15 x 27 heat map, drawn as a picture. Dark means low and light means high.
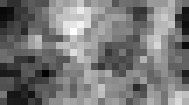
Stripes: none. Histogram: bell-shaped. Ninth with the highest average: top middle.
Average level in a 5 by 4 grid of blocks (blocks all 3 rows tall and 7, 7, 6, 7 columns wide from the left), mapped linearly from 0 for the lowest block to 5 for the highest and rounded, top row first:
0533 | 1533 | 2413 | 0322 | 0334
